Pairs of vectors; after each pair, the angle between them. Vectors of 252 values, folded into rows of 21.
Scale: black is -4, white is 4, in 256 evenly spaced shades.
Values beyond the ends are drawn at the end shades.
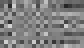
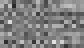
nearly opposite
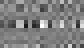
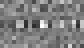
nearly parallel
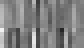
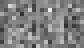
partly opposed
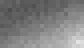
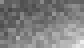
nearly parallel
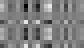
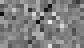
partly opposed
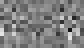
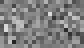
partly opposed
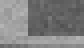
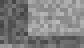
nearly opposite
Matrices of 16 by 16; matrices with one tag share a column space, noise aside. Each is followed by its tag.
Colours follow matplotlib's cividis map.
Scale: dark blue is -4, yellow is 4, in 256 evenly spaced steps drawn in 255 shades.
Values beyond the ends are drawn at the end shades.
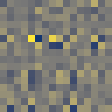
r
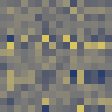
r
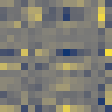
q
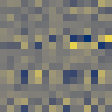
r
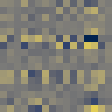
r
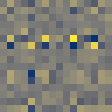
r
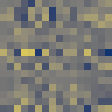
q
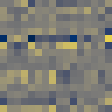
r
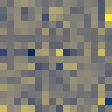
q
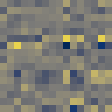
r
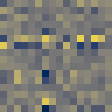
r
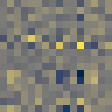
r
